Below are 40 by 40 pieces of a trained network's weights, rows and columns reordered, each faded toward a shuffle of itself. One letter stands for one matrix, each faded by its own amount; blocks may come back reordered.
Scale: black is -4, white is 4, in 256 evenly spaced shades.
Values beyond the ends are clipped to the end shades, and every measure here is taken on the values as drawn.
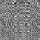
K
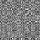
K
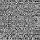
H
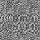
K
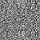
K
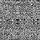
H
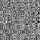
K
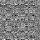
H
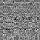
H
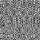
K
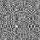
K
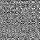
H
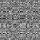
H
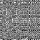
H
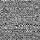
H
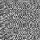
K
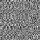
K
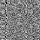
K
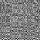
K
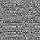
H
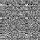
H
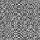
K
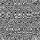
H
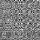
H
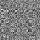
K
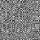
K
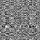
K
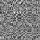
K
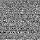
H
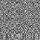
K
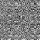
H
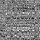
H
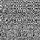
H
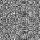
K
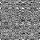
H
